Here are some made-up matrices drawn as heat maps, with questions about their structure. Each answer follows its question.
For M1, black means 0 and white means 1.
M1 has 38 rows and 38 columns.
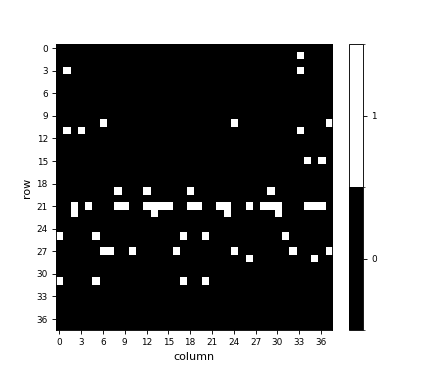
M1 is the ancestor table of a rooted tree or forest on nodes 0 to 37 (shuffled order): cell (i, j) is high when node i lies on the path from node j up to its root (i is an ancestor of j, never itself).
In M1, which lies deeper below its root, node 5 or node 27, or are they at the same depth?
node 5
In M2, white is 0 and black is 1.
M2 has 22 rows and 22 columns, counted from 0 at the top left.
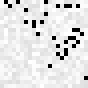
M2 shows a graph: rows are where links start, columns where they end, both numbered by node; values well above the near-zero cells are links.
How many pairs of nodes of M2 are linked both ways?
1
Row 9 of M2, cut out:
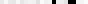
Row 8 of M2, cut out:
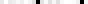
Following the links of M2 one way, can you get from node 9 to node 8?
no
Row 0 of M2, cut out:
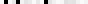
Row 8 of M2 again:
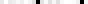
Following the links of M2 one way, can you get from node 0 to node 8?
yes
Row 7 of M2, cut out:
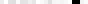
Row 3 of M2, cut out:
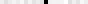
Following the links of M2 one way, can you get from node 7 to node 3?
no
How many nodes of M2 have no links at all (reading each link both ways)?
0
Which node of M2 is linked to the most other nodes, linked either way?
node 1
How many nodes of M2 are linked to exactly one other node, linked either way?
6
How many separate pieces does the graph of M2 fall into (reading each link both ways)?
1
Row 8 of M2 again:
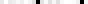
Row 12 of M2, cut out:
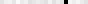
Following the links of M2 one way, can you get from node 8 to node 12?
yes
